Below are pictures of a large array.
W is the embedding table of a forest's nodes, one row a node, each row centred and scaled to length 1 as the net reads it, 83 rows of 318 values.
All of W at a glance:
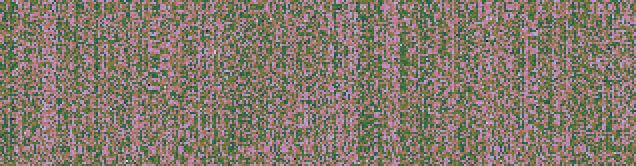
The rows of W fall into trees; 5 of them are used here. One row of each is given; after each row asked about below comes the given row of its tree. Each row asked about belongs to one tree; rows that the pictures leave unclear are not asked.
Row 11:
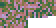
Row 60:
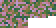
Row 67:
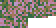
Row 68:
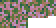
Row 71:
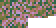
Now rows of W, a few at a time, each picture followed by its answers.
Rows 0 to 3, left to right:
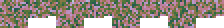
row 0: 60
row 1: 67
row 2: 68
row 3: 68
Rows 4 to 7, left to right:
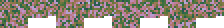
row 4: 68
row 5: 67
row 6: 68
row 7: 60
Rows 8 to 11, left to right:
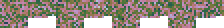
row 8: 60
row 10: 71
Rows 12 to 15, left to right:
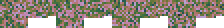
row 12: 71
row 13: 11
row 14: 67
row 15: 60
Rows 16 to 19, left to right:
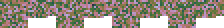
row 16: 11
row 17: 11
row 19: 60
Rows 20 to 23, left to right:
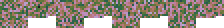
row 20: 11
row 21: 68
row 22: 67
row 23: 68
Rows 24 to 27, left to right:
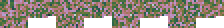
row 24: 11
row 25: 11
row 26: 11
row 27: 68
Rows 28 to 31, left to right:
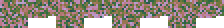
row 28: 60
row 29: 68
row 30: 60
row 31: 68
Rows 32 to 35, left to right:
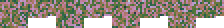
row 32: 68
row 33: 68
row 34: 67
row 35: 11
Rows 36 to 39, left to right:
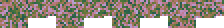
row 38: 68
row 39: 11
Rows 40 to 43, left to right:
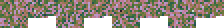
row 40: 67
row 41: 68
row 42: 60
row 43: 11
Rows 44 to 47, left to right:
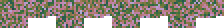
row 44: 11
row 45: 68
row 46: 60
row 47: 71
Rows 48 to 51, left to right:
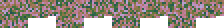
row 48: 60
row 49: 71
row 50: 11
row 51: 11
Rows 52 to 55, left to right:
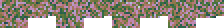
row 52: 60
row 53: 71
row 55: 71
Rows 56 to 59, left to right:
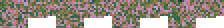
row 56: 11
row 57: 60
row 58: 60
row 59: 71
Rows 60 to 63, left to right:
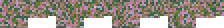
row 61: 60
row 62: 71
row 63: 71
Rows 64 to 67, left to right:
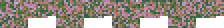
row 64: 11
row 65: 67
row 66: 68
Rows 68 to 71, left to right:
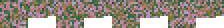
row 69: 60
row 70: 60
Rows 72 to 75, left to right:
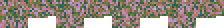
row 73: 67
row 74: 67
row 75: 67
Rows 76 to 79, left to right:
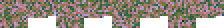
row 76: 71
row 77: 68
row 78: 60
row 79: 60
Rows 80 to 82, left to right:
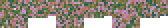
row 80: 68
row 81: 60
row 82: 67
